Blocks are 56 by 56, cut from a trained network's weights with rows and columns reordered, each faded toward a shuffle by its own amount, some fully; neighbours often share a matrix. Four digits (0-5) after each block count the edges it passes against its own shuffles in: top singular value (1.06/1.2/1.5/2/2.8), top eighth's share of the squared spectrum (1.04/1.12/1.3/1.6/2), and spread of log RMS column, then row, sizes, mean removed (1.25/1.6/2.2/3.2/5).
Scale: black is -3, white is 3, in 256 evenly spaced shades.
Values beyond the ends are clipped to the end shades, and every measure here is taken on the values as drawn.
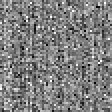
3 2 0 0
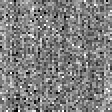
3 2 0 1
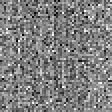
2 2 0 1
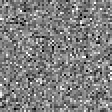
0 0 0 0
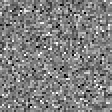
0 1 0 0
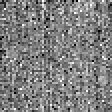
2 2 0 0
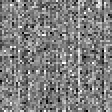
3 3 1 2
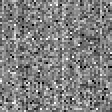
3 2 1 1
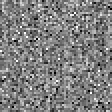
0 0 0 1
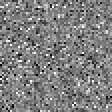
1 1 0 0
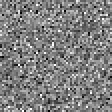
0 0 0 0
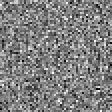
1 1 0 0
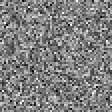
0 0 0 0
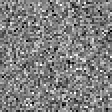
0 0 0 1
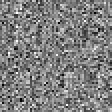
3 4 2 0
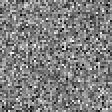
1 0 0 0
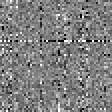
3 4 3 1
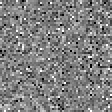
1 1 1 0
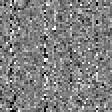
2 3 3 0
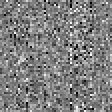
3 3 3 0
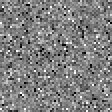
1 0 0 0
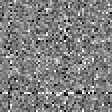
3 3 2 1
